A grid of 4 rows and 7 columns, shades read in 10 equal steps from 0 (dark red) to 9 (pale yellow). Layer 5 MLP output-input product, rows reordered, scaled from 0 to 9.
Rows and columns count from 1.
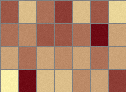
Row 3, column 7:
6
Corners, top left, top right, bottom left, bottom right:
3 8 9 2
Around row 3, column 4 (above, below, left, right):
3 7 6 6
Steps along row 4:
down up same down up down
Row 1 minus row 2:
-1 2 1 -1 3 3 2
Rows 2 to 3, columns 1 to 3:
4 5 3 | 6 4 6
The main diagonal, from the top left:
3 5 6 7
